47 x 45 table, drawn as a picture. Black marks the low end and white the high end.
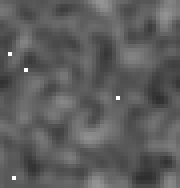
Slope: none. Histogram: skewed, a long tail of high values. Seam: none. Lone odd cells: 4, each higher than its neighbours. Grain: blotchy.
